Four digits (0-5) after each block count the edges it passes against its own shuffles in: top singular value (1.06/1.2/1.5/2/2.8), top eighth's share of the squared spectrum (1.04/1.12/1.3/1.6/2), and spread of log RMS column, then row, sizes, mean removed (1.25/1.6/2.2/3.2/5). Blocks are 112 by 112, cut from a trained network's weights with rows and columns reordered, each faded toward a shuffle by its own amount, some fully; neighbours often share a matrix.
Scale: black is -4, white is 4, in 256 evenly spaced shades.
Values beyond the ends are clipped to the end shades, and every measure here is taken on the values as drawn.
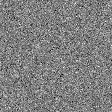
0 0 0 0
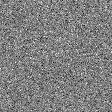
0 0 0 0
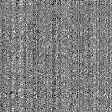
4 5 2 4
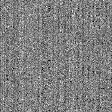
3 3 1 2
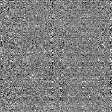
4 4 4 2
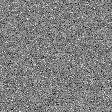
0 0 0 0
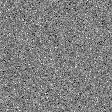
0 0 0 0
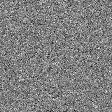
0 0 0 0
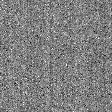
2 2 0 1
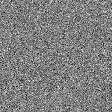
2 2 0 1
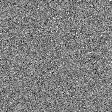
1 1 0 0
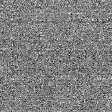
3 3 2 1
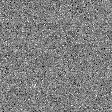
1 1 1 0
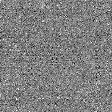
2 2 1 0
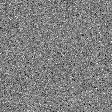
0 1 0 0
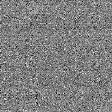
2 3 3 1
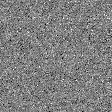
1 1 0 0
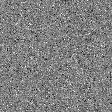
1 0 0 0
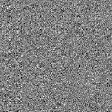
2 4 3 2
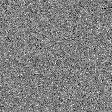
1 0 0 0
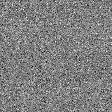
2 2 1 0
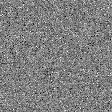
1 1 0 0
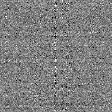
3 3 3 1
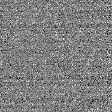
3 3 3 1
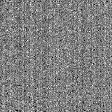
3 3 1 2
